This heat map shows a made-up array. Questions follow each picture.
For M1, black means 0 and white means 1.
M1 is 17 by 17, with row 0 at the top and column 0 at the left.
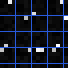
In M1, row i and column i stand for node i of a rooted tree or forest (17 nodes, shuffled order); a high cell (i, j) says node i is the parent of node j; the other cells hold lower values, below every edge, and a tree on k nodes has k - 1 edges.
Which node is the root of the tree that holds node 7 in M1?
12
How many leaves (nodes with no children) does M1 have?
12
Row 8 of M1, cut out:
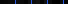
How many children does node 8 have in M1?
0
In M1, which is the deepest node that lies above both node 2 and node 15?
0
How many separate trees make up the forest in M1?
5
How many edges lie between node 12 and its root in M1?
0
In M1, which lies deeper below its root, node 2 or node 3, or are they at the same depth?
node 2
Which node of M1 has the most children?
12
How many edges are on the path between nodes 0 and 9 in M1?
2
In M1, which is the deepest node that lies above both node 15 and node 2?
0
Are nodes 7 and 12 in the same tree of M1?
yes
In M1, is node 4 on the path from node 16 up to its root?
yes
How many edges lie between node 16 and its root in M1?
1
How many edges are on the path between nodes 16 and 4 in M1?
1
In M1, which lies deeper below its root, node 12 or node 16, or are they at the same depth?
node 16
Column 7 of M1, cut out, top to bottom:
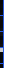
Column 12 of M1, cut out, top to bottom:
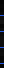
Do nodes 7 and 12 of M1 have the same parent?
no
